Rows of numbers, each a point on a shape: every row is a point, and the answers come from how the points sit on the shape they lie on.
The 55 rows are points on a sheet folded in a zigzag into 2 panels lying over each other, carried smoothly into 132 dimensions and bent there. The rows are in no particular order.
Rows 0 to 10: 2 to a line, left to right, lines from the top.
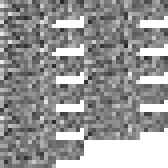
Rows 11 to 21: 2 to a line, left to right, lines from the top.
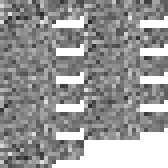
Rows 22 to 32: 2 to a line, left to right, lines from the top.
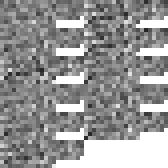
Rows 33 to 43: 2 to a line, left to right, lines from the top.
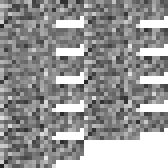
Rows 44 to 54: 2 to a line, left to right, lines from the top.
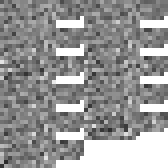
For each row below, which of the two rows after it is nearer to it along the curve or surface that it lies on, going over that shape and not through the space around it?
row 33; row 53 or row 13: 53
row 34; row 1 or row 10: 10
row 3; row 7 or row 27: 27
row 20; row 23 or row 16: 16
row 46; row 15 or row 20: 20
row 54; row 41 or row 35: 41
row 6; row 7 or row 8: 8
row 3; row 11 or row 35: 11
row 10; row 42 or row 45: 45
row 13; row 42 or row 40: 42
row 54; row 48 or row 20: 20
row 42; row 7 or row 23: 7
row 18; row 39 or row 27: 39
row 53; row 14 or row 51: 14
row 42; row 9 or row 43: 43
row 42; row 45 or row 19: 45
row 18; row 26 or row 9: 26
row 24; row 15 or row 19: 19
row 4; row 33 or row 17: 33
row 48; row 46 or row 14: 14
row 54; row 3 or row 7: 3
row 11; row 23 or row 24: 23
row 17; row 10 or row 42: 42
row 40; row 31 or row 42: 31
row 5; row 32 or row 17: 17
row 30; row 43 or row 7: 43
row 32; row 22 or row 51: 22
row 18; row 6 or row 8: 8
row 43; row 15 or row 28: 28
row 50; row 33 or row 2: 2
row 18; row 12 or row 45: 45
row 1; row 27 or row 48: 27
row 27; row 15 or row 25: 25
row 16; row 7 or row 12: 12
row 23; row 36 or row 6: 36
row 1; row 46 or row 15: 46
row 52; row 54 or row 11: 54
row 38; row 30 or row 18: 30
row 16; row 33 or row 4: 33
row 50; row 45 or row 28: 45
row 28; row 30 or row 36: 30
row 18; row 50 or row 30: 50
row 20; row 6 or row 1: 6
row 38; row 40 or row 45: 40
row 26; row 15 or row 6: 6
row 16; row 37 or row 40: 37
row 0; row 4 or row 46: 4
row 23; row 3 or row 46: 3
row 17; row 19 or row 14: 19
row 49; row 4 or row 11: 4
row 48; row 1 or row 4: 4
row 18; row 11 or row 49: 49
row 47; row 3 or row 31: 31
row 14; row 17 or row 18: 18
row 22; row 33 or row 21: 21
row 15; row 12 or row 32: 32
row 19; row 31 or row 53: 31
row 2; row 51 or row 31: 31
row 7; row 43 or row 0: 0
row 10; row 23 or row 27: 23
